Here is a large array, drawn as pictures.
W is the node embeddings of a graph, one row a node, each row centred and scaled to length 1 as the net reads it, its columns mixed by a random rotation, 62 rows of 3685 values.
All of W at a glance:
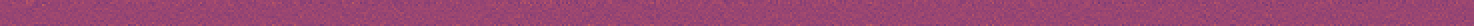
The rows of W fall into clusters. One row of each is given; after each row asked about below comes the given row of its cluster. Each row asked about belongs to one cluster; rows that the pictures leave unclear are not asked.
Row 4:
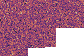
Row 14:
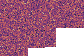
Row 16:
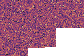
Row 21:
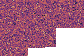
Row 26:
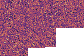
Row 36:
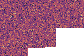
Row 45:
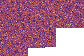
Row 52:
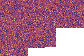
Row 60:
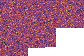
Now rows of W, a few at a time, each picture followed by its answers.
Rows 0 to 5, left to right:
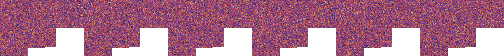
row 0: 36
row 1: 4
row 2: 14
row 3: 60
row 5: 60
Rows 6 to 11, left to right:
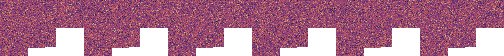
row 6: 60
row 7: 16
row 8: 60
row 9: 60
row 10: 16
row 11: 14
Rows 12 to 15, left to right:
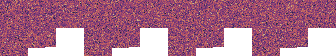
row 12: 26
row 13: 14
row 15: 21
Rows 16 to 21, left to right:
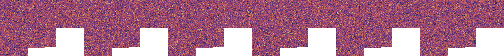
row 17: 14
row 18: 36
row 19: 60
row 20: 4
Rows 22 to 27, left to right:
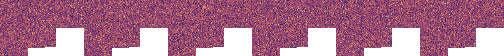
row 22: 36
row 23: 45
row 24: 21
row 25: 52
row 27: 14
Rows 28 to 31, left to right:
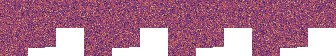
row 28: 52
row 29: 60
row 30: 36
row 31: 45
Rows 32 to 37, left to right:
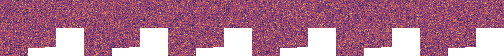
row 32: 16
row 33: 4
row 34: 26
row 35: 45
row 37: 60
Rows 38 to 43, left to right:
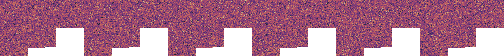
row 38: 21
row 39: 21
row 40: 16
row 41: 21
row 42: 52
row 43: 45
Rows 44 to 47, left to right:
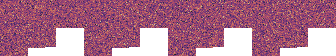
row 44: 21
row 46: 16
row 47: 45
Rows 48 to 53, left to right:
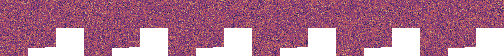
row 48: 14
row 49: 4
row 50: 14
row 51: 26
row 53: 36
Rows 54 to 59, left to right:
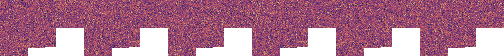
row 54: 26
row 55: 4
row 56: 52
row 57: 4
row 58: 36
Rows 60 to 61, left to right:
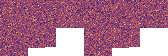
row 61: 16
